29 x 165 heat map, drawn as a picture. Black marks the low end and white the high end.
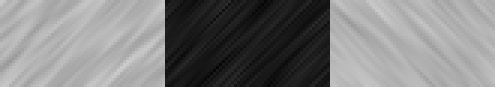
The table splits into one row of 3 panels. Panel 1,1: high, slanting up to the right, faint in contrast. Panel 1,2: very low, slanting up to the right, faint in contrast. Panel 1,3: high, slanting down to the right, faint in contrast.
